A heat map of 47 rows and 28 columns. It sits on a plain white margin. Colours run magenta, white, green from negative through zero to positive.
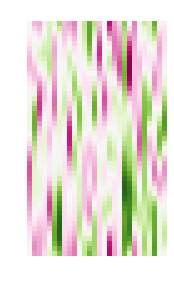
Mirror symmetry: none. Ninth with the highest average: bottom right. Grain: streaks running down.
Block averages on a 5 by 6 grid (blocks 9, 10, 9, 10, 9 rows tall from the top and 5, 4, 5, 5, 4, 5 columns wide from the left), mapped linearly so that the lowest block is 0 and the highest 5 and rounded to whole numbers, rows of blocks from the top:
2 1 3 0 1 2 / 1 2 3 1 1 3 / 2 1 2 2 2 3 / 1 3 1 2 5 2 / 1 3 3 1 4 4
